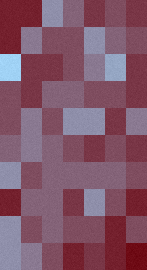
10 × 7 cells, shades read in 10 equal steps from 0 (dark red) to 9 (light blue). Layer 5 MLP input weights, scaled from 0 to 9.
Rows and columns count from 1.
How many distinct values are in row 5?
4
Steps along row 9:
down up down same down up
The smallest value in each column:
1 1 2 1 2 1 0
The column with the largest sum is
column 1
